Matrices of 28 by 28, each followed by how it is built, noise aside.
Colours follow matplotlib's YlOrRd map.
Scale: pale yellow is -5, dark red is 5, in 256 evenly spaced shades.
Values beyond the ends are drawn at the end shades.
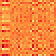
low rank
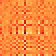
low rank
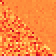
lower triangular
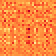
low rank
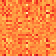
low rank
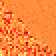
lower triangular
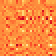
low rank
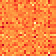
low rank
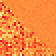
lower triangular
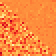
lower triangular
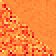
lower triangular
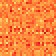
low rank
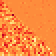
lower triangular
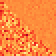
lower triangular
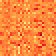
low rank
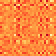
low rank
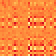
low rank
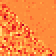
lower triangular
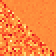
lower triangular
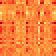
low rank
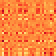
low rank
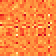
low rank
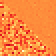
lower triangular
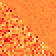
lower triangular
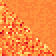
lower triangular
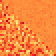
lower triangular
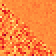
lower triangular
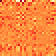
low rank
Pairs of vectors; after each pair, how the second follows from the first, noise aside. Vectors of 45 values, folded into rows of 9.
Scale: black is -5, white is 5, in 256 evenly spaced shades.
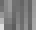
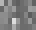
shuffled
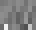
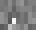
shuffled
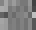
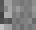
wrapped around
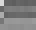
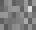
shuffled
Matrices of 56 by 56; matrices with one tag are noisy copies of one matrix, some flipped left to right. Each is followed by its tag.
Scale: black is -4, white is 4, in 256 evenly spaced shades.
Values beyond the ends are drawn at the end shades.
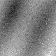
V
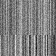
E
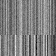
E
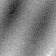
V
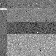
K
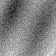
V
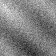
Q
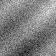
Q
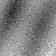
V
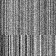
E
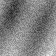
V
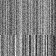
E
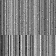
E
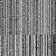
E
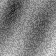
V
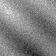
Q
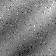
Q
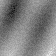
V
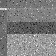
K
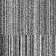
E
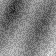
V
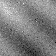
Q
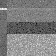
K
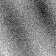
V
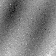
V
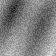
V
